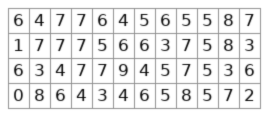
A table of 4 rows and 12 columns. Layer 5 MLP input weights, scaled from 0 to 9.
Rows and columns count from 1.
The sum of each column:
13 22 24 25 21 23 21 19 27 20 26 18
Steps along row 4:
up down down down up up down up down up down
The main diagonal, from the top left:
6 7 4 4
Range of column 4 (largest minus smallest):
3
